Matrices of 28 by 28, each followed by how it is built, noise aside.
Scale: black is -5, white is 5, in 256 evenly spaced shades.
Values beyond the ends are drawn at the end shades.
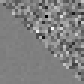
upper triangular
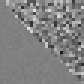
upper triangular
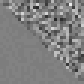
upper triangular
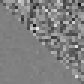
upper triangular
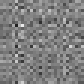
low rank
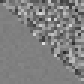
upper triangular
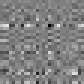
low rank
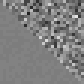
upper triangular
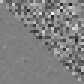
upper triangular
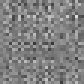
low rank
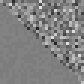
upper triangular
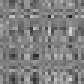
low rank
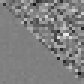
upper triangular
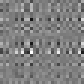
low rank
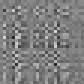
low rank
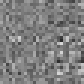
low rank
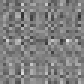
low rank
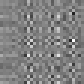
low rank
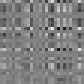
low rank
